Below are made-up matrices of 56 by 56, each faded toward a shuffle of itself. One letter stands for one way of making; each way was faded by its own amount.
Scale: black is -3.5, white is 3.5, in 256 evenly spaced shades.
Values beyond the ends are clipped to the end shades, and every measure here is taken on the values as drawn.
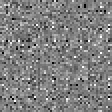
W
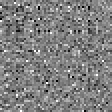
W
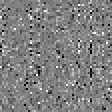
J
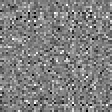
W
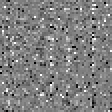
J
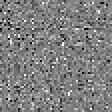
J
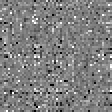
J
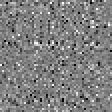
J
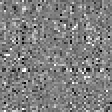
W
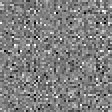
W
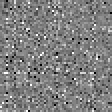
J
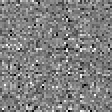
W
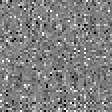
J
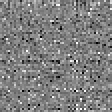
W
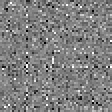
W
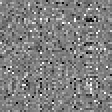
J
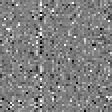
J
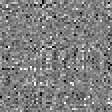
W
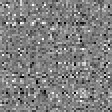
W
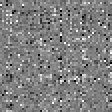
J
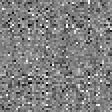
W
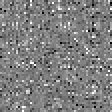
J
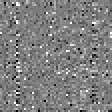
J
